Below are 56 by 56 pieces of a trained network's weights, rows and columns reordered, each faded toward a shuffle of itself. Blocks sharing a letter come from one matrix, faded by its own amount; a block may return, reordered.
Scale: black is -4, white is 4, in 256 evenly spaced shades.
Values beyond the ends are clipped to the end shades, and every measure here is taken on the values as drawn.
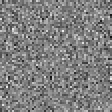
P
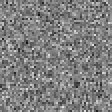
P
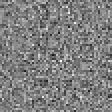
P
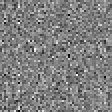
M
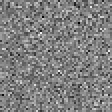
P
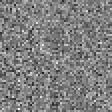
P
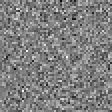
P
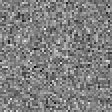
P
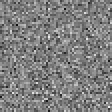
P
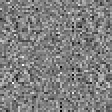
M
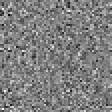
M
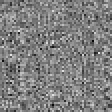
M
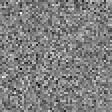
P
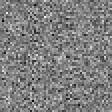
P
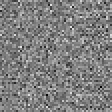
M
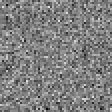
P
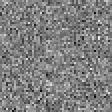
M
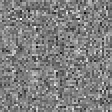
M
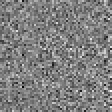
M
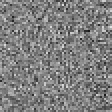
P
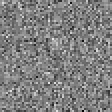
P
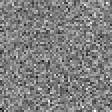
P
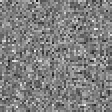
P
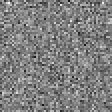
P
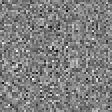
M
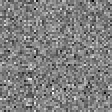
M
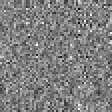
M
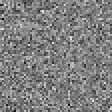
P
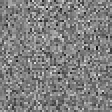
M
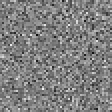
P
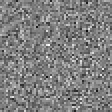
P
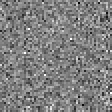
M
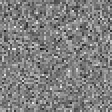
P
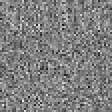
P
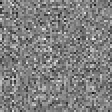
M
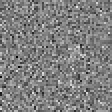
P
